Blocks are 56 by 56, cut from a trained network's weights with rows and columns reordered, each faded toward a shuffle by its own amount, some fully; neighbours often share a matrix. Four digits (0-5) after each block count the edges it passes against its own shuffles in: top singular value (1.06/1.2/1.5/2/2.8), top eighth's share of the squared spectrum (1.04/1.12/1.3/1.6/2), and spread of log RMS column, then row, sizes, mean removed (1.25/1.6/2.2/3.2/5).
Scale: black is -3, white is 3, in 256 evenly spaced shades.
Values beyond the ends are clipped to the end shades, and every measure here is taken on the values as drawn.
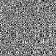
4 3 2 2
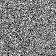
0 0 0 0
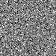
0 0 0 0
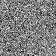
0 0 0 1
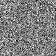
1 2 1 1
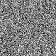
2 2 0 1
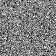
1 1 0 0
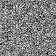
1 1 0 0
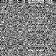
4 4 2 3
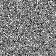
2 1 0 0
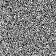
1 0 0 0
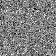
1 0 0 0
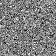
0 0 0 0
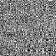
4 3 1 2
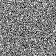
0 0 0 0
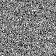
0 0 0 0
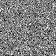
1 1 0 0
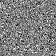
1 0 0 0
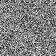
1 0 0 0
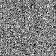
2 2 0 1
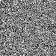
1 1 0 0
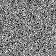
0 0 0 0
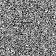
1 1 0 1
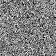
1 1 0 0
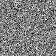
1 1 0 0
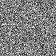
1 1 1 0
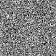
2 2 1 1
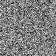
0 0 0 0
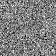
0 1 0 1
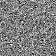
2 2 1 1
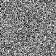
2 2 1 0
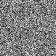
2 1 0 0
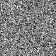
1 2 1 0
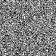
1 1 0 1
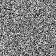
0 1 0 0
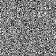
3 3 1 1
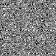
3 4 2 2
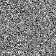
2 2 1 1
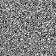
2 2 1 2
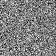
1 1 0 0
